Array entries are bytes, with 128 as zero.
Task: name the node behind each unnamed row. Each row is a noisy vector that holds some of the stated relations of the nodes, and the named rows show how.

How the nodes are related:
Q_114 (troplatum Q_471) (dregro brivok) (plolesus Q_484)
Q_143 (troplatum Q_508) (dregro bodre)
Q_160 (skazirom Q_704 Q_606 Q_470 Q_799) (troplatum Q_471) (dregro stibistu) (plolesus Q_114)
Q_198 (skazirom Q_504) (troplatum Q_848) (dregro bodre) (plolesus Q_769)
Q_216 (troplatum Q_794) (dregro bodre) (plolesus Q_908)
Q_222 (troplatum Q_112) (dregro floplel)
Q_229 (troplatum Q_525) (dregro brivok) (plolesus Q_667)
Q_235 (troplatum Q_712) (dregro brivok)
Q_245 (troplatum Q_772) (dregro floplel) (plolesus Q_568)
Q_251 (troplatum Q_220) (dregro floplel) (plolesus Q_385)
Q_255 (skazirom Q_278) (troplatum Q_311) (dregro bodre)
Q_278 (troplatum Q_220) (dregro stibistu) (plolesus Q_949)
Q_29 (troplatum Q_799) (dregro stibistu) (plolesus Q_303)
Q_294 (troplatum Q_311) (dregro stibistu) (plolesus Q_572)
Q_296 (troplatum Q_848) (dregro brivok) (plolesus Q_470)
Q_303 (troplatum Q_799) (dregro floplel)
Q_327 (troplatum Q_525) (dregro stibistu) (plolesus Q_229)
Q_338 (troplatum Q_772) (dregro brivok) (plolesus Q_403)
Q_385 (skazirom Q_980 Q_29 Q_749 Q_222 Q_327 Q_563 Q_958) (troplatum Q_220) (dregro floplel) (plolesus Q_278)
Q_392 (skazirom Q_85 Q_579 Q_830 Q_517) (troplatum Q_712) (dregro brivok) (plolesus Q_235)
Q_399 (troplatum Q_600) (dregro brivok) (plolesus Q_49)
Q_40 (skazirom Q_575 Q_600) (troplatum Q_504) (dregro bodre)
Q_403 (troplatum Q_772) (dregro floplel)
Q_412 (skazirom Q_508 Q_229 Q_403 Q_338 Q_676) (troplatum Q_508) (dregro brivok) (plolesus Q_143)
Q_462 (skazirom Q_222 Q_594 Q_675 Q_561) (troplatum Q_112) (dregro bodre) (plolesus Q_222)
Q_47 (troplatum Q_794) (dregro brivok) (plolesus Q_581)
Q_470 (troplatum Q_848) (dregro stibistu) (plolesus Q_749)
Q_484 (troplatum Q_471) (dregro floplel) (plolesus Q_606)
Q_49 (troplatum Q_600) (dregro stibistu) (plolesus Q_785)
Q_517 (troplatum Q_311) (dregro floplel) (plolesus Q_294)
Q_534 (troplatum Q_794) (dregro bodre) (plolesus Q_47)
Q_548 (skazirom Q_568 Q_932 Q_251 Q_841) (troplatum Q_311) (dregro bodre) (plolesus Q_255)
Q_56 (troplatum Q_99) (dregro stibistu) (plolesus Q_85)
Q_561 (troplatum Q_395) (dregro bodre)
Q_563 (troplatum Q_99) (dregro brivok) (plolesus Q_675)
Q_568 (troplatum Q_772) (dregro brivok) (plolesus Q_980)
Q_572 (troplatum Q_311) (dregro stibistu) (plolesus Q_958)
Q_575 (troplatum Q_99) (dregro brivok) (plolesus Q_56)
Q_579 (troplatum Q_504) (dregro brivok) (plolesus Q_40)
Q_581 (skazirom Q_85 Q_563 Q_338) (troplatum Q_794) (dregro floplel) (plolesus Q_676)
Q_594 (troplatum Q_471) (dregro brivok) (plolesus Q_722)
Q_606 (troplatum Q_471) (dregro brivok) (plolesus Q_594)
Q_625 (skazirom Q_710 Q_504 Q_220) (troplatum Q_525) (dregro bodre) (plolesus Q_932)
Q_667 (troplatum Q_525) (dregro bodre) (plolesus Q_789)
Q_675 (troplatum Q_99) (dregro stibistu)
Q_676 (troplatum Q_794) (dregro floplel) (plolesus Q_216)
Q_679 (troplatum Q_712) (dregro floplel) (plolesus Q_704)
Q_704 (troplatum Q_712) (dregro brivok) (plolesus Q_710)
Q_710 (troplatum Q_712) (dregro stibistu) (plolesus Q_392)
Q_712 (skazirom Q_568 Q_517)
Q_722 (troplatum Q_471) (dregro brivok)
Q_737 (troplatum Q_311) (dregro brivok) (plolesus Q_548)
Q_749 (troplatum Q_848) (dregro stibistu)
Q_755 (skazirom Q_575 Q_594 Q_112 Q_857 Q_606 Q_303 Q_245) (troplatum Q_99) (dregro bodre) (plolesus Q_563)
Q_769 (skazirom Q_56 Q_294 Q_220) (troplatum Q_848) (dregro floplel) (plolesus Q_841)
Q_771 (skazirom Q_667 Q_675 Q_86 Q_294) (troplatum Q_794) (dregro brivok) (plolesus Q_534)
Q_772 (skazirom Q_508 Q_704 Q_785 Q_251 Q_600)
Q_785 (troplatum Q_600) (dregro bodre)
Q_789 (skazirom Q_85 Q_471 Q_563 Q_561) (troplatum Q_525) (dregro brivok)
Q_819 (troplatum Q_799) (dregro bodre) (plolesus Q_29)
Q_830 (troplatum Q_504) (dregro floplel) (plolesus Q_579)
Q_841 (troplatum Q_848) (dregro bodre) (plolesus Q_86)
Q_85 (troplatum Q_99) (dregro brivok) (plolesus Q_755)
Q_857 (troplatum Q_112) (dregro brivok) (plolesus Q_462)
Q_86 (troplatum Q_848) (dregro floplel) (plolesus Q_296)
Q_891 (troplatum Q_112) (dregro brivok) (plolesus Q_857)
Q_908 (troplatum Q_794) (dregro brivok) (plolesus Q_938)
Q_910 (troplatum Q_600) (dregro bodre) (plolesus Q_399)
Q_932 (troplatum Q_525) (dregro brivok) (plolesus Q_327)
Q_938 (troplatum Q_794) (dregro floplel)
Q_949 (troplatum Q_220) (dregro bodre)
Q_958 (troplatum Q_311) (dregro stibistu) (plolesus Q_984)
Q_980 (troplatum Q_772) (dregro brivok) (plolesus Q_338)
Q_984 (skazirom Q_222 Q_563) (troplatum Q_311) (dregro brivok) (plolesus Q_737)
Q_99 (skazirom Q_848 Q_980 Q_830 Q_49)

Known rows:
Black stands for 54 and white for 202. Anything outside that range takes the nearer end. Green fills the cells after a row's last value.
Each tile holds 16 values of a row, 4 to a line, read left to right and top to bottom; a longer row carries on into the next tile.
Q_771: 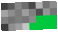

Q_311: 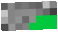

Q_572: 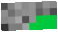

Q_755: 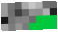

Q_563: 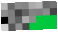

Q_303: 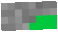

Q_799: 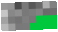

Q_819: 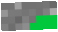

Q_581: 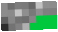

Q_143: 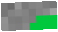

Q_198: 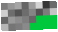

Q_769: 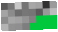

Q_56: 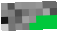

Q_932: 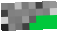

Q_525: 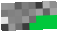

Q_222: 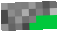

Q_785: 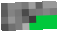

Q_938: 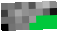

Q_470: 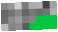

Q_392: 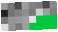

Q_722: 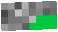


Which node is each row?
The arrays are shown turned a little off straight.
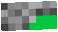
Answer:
Q_984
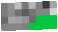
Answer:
Q_86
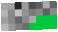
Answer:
Q_471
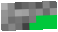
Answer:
Q_112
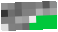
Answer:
Q_235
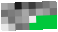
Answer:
Q_712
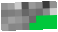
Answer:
Q_841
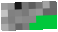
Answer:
Q_504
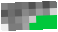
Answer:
Q_679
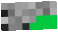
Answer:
Q_789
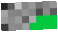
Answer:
Q_294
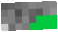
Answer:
Q_385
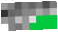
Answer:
Q_710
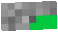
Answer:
Q_403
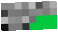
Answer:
Q_667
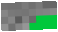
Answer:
Q_830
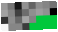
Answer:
Q_99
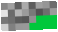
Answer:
Q_160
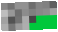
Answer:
Q_245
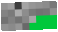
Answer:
Q_594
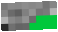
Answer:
Q_625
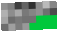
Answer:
Q_794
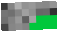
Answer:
Q_737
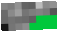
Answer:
Q_676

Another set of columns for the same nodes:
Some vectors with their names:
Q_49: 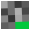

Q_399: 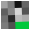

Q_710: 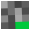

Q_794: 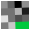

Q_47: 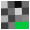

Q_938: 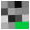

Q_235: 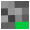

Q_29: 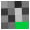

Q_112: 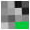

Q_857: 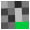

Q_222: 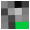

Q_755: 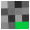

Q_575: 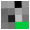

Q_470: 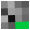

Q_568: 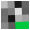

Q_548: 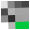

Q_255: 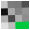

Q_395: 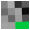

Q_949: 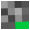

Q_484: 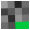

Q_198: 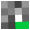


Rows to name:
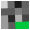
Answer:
Q_40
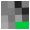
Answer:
Q_220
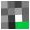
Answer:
Q_769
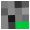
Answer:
Q_296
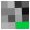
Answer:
Q_600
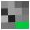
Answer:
Q_722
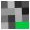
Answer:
Q_848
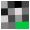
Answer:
Q_581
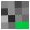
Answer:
Q_675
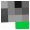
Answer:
Q_311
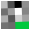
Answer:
Q_771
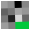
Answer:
Q_412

